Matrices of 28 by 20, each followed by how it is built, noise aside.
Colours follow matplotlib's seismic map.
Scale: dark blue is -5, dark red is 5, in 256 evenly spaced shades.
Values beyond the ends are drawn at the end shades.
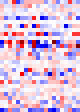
uneven rows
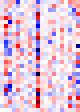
uneven columns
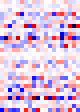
uneven rows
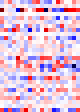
uneven rows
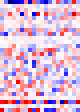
uneven rows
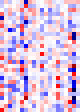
uneven columns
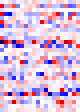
uneven rows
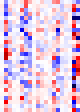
uneven columns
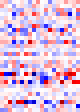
uneven rows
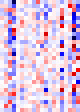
uneven columns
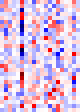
uneven columns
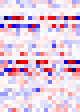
uneven rows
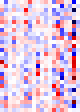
uneven columns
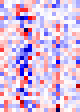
uneven columns
